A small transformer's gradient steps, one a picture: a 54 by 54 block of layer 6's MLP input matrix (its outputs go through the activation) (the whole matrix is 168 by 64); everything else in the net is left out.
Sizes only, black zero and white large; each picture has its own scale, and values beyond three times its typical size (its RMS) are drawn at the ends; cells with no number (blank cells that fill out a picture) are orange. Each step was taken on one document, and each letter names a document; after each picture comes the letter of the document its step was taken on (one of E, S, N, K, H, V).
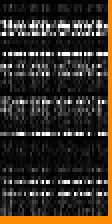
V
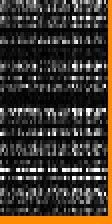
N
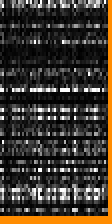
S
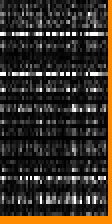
N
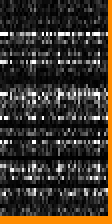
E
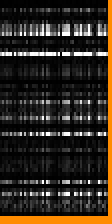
V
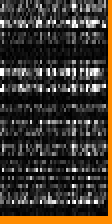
N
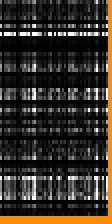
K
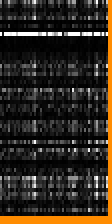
K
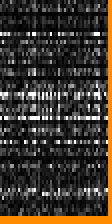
E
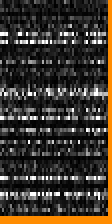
E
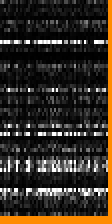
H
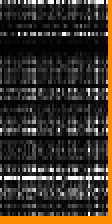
K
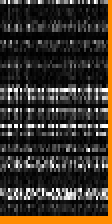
H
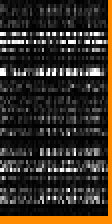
N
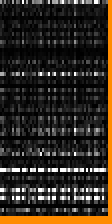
S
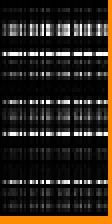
V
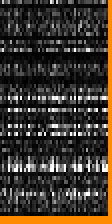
H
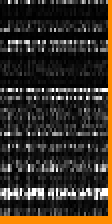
H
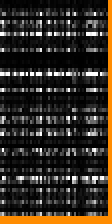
N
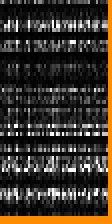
H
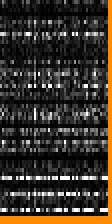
E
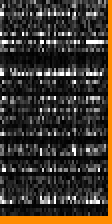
N
